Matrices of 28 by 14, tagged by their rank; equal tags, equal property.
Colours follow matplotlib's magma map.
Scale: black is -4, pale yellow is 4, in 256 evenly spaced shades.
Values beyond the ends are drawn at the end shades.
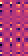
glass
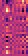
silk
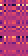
glass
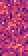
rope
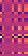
glass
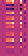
glass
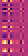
glass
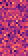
rope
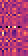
silk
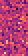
rope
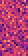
rope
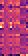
silk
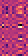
silk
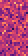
rope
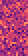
rope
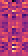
silk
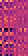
silk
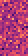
rope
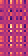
glass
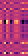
glass
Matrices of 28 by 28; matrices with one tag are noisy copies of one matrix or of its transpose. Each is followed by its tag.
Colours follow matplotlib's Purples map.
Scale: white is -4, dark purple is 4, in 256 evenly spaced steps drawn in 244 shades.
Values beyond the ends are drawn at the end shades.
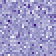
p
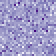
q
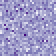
p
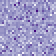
q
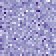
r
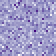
q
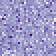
q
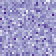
r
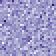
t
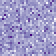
q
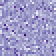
p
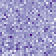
q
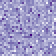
q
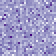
q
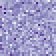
r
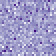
q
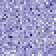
q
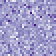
p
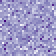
t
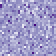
p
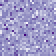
p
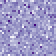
p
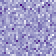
t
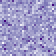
t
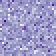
t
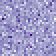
q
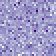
q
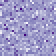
p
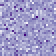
p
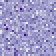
p
